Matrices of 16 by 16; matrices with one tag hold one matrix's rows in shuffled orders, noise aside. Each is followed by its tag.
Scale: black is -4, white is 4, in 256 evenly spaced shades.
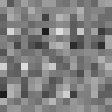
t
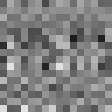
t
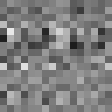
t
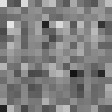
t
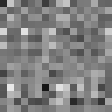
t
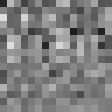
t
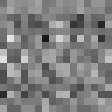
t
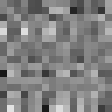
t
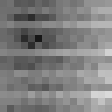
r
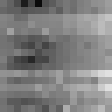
r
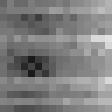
r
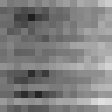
r
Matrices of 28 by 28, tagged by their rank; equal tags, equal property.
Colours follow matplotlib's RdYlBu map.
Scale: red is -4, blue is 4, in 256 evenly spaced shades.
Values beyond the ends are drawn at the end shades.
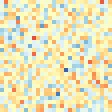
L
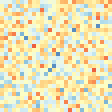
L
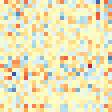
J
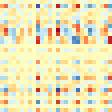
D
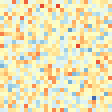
L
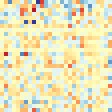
J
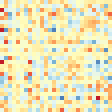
J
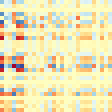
D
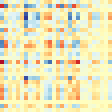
D
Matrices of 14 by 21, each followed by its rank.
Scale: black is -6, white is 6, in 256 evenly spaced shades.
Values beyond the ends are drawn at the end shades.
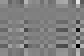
one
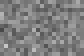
full rank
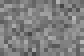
full rank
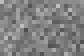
full rank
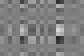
one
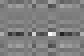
one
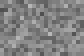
full rank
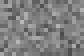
full rank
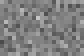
full rank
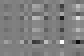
one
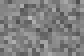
full rank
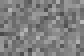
full rank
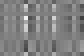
one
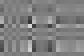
one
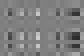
one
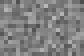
full rank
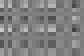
one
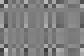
one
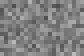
full rank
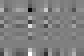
one
